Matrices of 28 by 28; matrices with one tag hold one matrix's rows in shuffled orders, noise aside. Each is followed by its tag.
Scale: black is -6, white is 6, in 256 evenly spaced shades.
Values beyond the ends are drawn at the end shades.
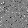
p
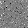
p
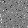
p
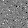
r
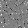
p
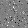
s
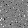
p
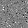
r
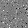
r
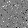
r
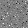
r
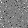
p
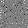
p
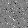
s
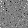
p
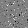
s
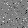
r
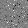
s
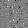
s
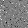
p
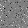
p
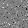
r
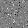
s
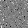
p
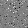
s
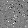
s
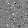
s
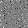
p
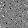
p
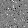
s
